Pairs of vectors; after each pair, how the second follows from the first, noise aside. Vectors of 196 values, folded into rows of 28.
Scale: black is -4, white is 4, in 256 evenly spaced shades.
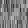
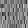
shuffled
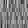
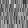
shuffled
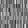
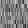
sign-scrambled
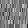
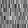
shuffled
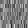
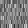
sign-scrambled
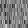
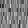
shuffled
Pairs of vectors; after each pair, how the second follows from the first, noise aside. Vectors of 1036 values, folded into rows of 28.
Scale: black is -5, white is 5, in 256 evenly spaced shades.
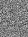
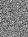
copied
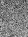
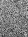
reversed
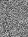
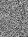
reversed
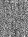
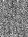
reversed
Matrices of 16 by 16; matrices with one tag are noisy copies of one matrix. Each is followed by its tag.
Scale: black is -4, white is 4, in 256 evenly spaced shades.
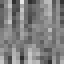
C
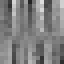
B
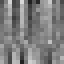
C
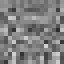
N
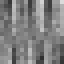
B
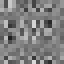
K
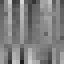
C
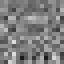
N
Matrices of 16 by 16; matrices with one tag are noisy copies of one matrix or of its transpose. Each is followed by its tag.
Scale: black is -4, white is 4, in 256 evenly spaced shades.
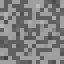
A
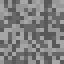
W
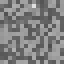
A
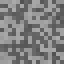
W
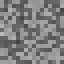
A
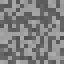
A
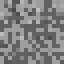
W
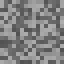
A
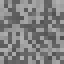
W
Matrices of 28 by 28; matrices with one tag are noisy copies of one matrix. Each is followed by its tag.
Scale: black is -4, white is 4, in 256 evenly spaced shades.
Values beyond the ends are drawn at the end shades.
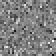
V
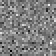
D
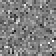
V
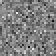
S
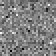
D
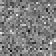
D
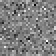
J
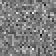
S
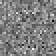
S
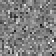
V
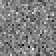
S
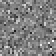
V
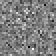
S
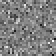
V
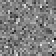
V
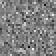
S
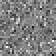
V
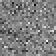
J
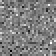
D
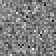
S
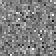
S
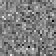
S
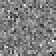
V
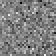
S
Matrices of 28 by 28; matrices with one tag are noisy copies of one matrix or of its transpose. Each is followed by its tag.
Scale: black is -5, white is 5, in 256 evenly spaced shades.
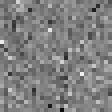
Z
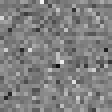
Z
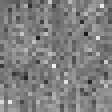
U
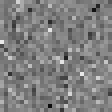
Z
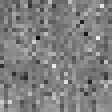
U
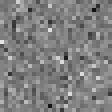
Z
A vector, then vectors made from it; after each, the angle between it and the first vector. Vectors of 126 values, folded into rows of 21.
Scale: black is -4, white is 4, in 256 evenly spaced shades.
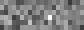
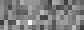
orthogonal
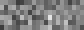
nearly parallel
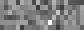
orthogonal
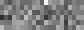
partly opposed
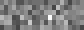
nearly parallel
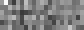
orthogonal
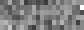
orthogonal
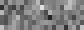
partly opposed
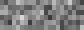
partly opposed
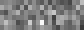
partly aligned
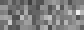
partly aligned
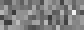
partly opposed
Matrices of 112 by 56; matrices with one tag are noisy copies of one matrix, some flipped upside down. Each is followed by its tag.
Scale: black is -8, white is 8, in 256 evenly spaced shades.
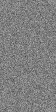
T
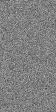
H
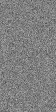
H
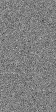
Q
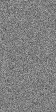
H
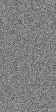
T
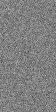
Q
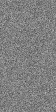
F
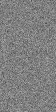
H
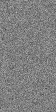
H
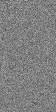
H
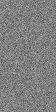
Q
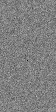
T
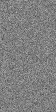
H
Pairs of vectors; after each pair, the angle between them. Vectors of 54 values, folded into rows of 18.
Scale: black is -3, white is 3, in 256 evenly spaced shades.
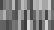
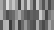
orthogonal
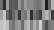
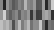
nearly parallel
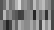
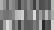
nearly opposite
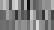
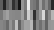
partly opposed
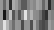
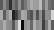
partly aligned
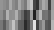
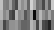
partly aligned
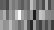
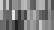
partly opposed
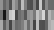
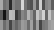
nearly parallel
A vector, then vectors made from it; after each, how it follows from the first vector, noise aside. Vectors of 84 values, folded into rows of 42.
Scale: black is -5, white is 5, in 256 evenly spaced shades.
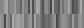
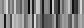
scaled up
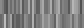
negated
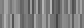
sign-scrambled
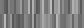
negated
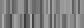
reversed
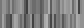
reversed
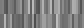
negated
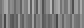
sign-scrambled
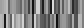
scaled up
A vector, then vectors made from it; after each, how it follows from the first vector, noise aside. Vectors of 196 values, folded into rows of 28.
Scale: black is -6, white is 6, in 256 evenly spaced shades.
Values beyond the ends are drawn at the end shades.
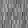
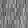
reversed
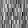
scaled up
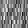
scaled up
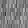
reversed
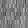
reversed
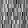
scaled up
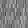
reversed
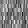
scaled up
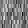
scaled up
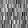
scaled up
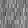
reversed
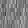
reversed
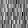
scaled up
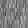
reversed
